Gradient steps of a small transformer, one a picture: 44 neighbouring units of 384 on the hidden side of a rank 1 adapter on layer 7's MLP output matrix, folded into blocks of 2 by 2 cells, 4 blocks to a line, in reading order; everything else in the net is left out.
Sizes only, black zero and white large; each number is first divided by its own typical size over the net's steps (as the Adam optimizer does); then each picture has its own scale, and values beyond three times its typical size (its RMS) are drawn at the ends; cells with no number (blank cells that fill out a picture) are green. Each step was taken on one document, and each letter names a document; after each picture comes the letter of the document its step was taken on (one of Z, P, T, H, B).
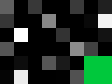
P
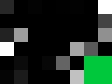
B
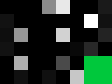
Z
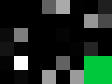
Z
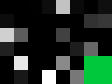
Z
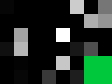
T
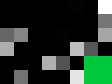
B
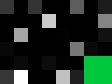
P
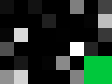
P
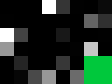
Z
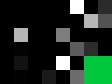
T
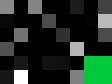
P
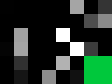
T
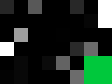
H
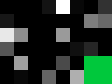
Z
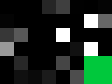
Z
